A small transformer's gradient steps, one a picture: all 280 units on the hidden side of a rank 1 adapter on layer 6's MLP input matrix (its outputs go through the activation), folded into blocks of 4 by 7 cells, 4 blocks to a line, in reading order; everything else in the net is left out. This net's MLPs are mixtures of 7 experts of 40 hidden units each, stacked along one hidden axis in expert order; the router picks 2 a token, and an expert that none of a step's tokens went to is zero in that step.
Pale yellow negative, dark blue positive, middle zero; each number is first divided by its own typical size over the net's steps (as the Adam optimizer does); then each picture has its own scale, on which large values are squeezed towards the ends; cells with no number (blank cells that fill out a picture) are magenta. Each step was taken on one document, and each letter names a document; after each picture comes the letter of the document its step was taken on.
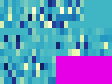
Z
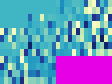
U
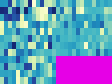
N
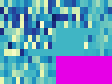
N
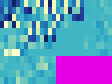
N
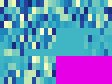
N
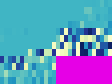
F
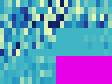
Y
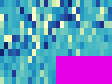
Y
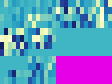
Y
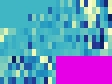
U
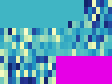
U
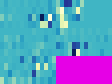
Z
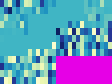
F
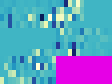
Z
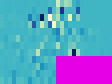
Z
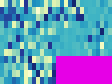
N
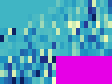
U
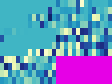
F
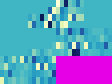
Z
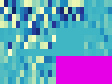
N
